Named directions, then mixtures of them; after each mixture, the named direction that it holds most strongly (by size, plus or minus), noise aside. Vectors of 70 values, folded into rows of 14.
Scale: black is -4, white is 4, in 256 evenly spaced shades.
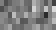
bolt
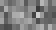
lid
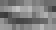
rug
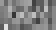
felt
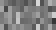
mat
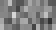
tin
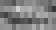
rug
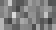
tin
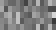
mat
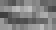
rug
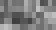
lid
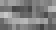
rug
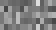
mat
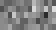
bolt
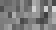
bolt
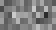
bolt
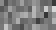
bolt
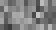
lid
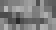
rug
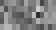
lid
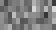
bolt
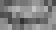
rug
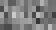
lid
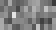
tin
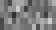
tin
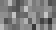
tin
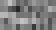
rug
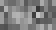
lid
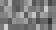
felt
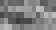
rug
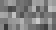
felt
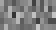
felt
